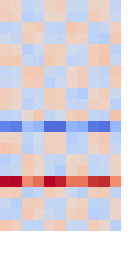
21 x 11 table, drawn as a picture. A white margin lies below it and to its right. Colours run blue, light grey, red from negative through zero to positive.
No overall slope runs across the table. Overall the values sit about 50% of the way up the scale. Rows 12 and 17 stand out from the rest. The distribution is heavy-tailed on both sides.
